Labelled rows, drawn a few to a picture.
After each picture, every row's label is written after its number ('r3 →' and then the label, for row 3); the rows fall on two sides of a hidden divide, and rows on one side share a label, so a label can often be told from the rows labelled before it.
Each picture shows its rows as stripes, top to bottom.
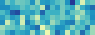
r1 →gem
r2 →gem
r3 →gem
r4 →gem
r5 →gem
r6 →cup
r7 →cup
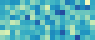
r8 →gem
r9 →cup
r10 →cup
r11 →gem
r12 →cup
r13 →cup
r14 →cup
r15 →cup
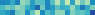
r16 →gem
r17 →cup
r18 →gem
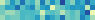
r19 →cup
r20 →gem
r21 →cup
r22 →cup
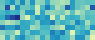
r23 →gem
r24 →gem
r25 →gem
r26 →gem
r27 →cup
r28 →gem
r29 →cup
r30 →cup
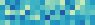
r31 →gem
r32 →gem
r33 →cup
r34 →gem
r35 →cup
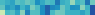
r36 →cup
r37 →gem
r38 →gem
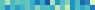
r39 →cup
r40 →gem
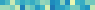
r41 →cup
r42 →cup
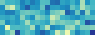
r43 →cup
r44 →cup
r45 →gem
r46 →gem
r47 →gem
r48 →cup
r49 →gem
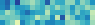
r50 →gem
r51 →gem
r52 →cup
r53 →cup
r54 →cup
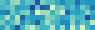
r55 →cup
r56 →gem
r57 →gem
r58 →cup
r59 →cup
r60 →gem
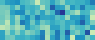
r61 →gem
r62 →cup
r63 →cup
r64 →cup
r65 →cup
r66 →cup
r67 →cup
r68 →cup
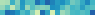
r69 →cup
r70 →cup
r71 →gem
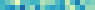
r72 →cup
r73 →cup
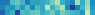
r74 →gem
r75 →gem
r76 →gem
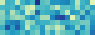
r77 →cup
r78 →gem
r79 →cup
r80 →cup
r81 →gem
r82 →gem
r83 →gem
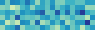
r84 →gem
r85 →cup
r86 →cup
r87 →gem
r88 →cup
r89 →gem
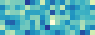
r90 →cup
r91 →gem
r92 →cup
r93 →gem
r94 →gem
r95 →gem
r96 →cup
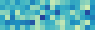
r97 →gem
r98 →gem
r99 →cup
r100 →gem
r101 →gem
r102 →gem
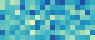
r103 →cup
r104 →cup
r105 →cup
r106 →gem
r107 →cup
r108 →cup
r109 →gem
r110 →cup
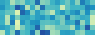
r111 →cup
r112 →gem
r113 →cup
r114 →cup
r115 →cup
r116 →cup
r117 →gem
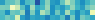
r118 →cup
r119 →cup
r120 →cup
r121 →cup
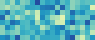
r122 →cup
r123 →cup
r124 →gem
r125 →gem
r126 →gem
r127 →cup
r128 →cup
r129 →gem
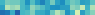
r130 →cup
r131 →cup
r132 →gem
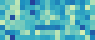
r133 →cup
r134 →cup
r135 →cup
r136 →cup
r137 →cup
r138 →cup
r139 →gem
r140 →gem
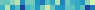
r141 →cup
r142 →cup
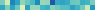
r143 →cup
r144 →gem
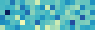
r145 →gem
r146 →cup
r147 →gem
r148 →cup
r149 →gem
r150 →gem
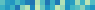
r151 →gem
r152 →gem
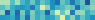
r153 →cup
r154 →cup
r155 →gem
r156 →gem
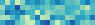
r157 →cup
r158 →gem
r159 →gem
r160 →cup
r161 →gem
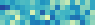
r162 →gem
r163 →gem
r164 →cup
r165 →cup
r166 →cup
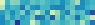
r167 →cup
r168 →cup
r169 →gem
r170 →cup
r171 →gem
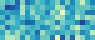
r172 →gem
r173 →gem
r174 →gem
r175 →gem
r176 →cup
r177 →gem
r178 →cup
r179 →cup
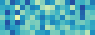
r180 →gem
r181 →cup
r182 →gem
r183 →cup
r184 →gem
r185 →gem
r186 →gem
